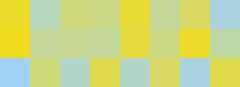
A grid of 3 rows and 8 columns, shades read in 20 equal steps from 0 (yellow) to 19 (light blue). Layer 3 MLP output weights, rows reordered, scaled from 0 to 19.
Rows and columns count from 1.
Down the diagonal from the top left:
1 11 15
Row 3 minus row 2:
19 -3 5 -7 12 -3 16 -8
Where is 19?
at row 3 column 1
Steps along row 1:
up down up down up down up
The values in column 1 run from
0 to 19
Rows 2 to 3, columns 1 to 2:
0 11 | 19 8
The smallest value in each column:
0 8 8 4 2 6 1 4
